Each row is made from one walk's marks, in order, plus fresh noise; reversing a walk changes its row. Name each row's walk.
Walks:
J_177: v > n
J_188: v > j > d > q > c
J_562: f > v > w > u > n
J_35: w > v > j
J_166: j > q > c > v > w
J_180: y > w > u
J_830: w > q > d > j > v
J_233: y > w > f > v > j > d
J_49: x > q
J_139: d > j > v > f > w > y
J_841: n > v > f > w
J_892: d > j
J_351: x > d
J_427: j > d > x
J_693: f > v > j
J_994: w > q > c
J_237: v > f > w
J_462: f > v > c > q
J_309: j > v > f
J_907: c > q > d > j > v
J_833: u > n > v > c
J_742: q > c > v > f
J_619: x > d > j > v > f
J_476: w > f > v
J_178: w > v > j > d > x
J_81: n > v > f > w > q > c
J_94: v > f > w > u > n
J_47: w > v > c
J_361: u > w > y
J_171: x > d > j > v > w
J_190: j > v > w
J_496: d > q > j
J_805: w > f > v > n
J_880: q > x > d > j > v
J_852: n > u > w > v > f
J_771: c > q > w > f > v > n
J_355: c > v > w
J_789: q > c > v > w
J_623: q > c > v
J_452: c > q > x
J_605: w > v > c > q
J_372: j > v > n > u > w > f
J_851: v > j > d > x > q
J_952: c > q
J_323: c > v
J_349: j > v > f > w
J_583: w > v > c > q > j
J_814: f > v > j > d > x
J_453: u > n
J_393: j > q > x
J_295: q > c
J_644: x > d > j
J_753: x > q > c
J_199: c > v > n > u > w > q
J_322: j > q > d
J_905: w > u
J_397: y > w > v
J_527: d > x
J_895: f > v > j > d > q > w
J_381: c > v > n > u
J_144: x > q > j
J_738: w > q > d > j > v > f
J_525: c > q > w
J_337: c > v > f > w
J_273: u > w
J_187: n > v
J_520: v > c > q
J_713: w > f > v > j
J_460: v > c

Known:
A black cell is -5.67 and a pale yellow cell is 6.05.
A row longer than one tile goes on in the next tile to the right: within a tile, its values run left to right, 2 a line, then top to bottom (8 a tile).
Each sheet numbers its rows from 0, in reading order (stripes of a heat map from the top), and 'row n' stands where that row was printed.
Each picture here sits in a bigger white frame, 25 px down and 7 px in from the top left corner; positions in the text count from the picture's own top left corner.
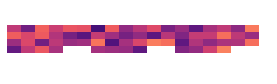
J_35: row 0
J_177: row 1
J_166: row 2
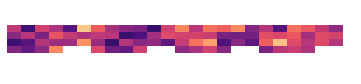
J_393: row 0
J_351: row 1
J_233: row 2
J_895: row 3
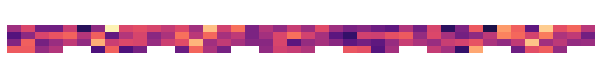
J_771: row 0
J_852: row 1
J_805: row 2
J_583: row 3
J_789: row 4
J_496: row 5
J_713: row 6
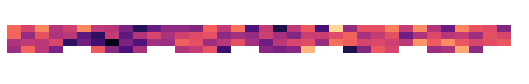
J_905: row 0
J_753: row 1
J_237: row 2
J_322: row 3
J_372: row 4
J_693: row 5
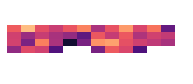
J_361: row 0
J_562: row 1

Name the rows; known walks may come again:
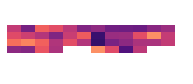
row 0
J_814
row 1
J_295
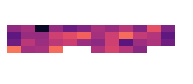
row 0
J_907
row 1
J_605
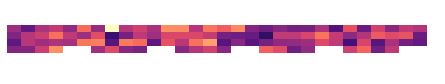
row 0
J_166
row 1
J_453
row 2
J_233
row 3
J_742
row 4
J_994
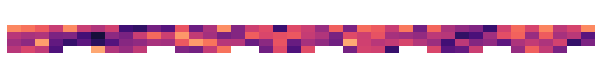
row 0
J_180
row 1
J_452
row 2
J_139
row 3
J_830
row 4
J_94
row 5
J_351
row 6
J_905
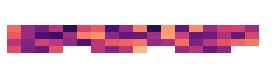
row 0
J_527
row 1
J_892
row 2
J_187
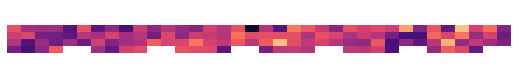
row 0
J_171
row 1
J_188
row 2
J_462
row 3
J_895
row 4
J_397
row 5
J_476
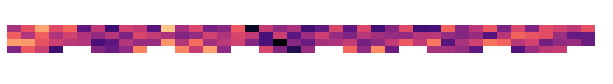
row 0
J_562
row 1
J_393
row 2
J_337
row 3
J_49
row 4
J_460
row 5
J_177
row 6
J_178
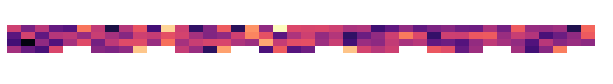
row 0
J_144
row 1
J_322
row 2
J_496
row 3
J_852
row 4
J_952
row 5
J_789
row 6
J_644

